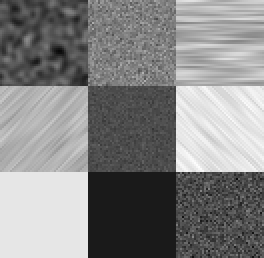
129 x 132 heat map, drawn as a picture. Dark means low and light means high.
It is made of 3 by 3 panels. Panel 1,1: low, blotchy. Panel 1,2: middling, fine-grained. Panel 1,3: high, streaked across. Panel 2,1: high, slanting up to the right, faint in contrast. Panel 2,2: low, fine-grained, faint in contrast. Panel 2,3: very high, slanting down to the right, faint in contrast. Panel 3,1: very high, flat. Panel 3,2: very low, flat. Panel 3,3: low, fine-grained.
